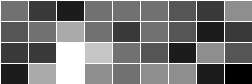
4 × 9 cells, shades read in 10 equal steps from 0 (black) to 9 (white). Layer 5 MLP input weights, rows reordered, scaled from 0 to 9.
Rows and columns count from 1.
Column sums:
10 14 25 20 14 16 12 9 10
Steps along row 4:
up up down down up same down down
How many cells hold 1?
5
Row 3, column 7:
1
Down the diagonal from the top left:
4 4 9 5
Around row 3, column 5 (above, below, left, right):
2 4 7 3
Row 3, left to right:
2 2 9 7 4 3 1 5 3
